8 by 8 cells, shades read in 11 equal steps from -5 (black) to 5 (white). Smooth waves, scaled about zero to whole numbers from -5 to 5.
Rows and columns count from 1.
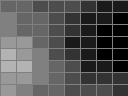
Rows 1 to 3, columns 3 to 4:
-2 -2 / -1 -2 / -1 -2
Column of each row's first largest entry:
1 1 1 1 1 1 1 1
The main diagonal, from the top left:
-1 -1 -1 -2 -3 -4 -3 -3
